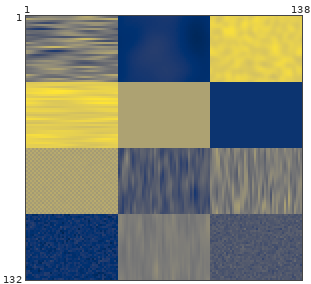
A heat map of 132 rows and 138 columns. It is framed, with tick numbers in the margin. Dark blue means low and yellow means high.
The table splits into 4 rows of 3 panels. Panel 1,1: middling, streaked across, strong in contrast. Panel 1,2: very low, smooth, faint in contrast. Panel 1,3: very high, blotchy, faint in contrast. Panel 2,1: very high, streaked across, faint in contrast. Panel 2,2: high, flat. Panel 2,3: very low, flat. Panel 3,1: high, checkered, faint in contrast. Panel 3,2: low, streaked downward. Panel 3,3: middling, streaked downward. Panel 4,1: very low, fine-grained, faint in contrast. Panel 4,2: middling, streaked downward, faint in contrast. Panel 4,3: low, fine-grained, faint in contrast.
